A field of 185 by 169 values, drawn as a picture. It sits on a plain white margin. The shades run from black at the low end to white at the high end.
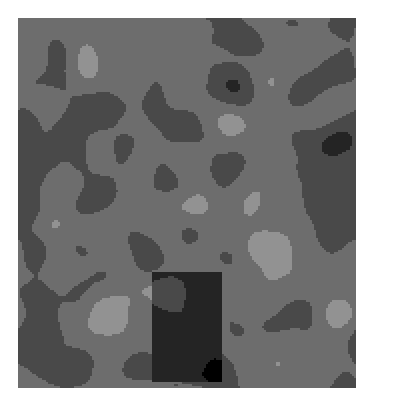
Ninth with the lowest average: bottom middle. Odd patch: lower, in the bottom middle. Roughest part: bottom middle. Average level on the scale: 40%.
